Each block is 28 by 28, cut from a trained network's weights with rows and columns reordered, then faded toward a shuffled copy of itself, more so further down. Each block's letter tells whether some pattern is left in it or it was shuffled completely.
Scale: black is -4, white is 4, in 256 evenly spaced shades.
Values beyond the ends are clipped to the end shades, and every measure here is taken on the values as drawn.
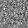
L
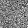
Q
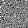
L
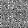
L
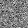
Q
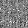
L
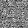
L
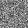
Q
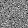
Q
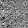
L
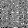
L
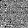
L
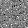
Q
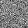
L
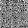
L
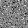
Q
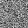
Q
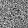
Q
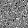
Q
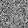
Q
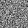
Q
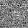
L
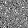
Q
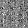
L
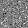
Q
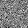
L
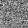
L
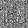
L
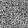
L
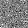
Q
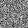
Q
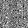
L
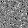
Q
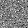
Q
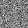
Q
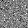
Q
